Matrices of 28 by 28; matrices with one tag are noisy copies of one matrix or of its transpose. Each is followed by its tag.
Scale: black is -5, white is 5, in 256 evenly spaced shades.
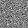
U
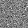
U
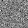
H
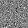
U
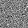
U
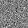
U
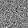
U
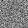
H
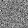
H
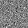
U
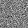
U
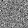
H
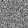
H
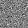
U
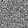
H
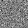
H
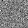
H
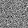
U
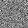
H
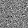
U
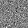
U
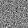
U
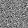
U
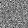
H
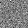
H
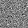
U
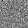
H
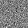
U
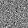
U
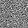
U
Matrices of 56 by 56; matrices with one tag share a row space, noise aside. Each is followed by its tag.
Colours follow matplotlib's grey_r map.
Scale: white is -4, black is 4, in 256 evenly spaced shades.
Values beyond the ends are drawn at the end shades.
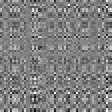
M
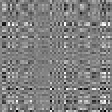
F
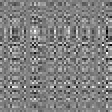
M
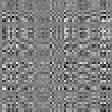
F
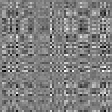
F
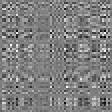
F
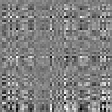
F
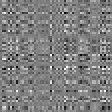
F
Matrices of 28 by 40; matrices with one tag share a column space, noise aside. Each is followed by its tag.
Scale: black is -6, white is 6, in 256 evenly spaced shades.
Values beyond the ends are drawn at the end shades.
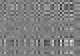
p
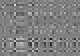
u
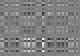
u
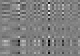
p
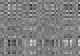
p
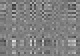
p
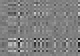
u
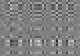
p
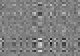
u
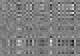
p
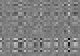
u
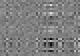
u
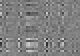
u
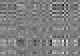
p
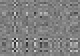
u
